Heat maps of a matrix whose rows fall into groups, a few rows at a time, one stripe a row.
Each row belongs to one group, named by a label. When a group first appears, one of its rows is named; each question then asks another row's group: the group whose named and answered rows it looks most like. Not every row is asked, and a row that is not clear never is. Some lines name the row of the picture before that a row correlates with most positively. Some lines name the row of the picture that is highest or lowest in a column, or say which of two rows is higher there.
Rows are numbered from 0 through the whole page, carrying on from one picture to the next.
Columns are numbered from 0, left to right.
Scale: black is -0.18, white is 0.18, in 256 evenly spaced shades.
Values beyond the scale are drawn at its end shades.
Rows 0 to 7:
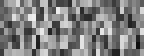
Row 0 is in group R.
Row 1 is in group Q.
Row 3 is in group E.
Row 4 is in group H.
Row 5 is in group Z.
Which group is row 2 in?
Q
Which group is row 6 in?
Z
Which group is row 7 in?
R
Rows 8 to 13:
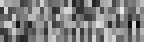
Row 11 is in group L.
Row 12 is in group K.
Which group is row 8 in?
H
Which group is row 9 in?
E
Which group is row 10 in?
Q
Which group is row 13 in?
K
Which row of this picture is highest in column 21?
11
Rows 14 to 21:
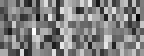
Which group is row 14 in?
Z
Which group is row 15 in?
E
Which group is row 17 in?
Q
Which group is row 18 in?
E
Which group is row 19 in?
H
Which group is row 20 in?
E
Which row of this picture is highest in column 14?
17
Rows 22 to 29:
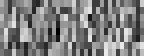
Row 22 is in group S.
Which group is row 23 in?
R
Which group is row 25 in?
L
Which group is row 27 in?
S
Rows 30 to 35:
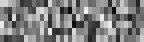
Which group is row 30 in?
L
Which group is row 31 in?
R
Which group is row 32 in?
Q
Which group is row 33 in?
H
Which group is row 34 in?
L
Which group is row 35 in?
Q
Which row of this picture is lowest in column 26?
31
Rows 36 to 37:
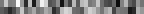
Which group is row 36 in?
R
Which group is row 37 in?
E
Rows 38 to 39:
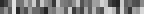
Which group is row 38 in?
Q
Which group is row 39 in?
K
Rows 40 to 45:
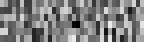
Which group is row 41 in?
E
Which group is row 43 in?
H
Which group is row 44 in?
S
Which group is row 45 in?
S
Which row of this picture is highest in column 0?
44
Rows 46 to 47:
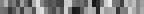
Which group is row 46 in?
H
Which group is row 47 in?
H
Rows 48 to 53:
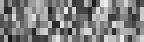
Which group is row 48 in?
H
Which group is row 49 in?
Q
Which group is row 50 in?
Q
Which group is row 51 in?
E
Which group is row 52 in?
R
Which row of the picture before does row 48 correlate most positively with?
46
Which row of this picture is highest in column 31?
48
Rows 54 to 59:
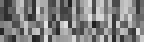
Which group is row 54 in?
R
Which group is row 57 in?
S
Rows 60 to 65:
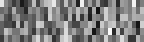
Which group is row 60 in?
Z
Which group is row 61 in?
K
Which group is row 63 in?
H
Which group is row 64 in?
S
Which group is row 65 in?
E
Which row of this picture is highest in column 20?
60
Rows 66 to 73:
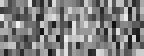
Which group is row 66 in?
S
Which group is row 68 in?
Z
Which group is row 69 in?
R
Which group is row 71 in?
Z
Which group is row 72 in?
L
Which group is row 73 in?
Q
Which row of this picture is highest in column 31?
68
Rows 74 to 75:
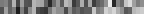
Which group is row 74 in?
H
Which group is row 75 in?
K
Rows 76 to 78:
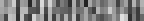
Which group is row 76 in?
L
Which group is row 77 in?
L
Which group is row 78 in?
L
